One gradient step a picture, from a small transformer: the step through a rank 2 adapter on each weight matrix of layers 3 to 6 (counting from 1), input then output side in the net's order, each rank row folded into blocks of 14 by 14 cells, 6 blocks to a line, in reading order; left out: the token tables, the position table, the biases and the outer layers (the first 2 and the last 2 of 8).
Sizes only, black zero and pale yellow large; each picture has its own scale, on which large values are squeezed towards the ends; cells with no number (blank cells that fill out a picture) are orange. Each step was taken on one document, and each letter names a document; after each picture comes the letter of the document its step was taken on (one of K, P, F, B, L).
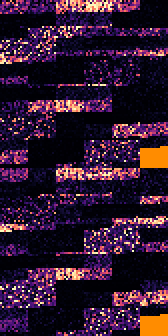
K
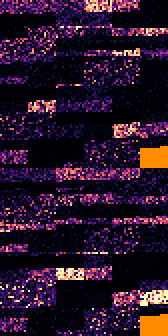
K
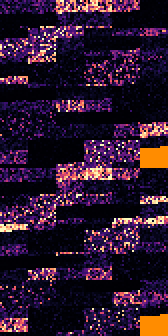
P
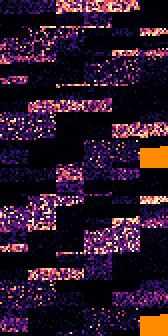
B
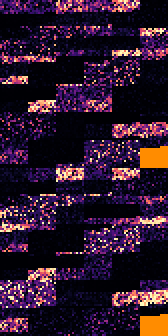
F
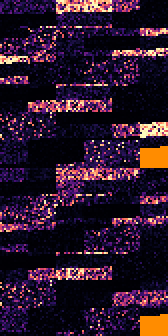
P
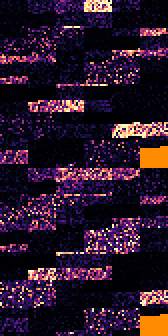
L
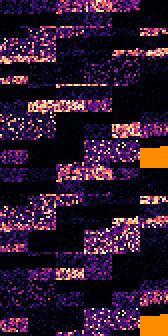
B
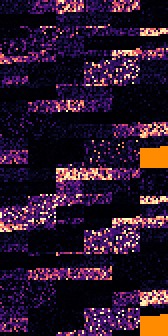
P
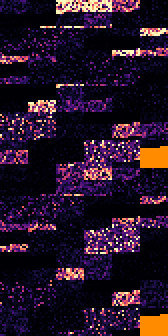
L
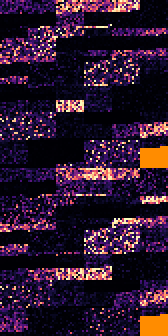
K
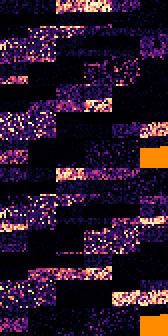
F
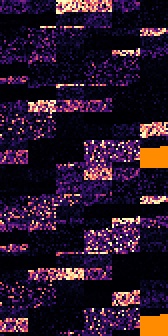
L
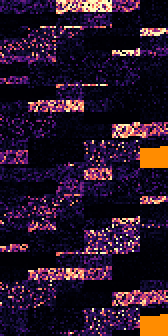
L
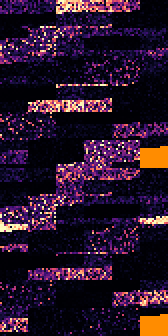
P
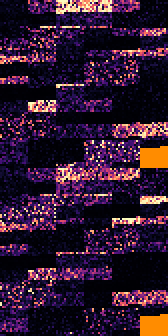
L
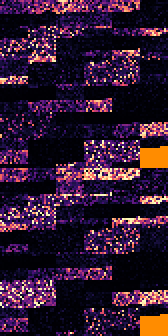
L
